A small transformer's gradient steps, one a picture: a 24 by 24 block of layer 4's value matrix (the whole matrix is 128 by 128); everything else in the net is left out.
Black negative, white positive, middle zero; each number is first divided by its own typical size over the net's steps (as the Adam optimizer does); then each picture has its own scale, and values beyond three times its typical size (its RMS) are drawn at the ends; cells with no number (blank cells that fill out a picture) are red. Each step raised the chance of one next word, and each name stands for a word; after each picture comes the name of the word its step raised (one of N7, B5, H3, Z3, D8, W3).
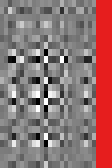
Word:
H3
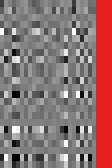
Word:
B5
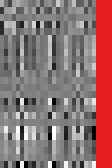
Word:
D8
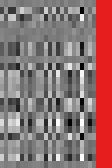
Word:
D8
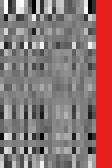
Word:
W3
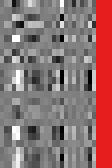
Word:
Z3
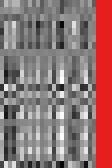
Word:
W3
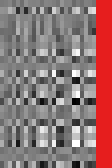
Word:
H3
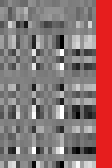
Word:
W3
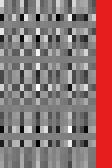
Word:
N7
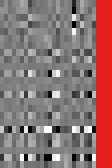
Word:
B5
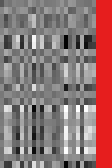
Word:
W3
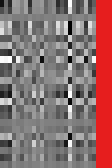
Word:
H3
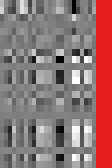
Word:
Z3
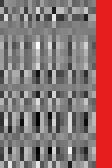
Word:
D8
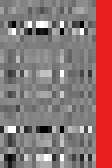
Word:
B5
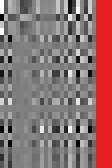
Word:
Z3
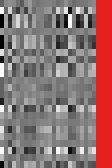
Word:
W3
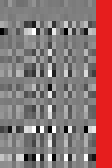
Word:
B5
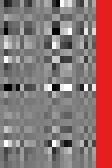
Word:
N7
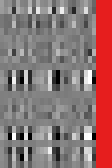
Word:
Z3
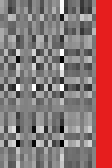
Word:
N7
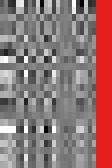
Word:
Z3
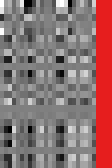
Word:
Z3
